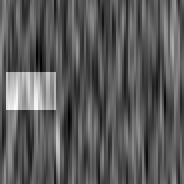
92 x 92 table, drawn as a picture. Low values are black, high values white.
Odd patch: higher, in the middle left. Ninth with the highest average: middle left. Slope: none. Grain: streaks running down. Histogram: skewed, a long tail of high values.
